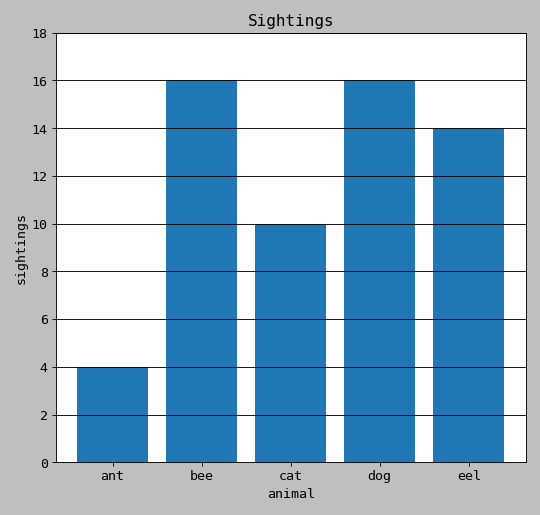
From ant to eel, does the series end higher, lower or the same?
higher
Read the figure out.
Title: Sightings
x-axis: animal, ticks ant bee cat dog eel
y-axis: sightings, ticks 0 2 4 6 8 10 12 14 16 18
Values:
4 16 10 16 14
